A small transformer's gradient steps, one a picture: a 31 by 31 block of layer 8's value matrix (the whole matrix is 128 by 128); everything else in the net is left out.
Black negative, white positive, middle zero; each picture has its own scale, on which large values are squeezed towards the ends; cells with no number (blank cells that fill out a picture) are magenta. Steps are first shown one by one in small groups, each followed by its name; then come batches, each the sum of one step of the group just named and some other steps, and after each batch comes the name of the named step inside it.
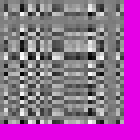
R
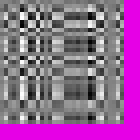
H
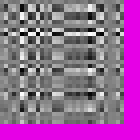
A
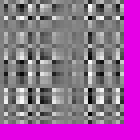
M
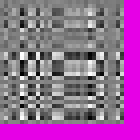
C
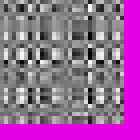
M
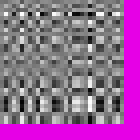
H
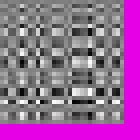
C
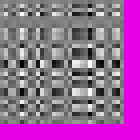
R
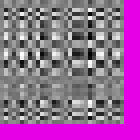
R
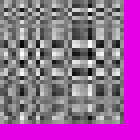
C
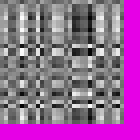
H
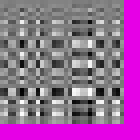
R
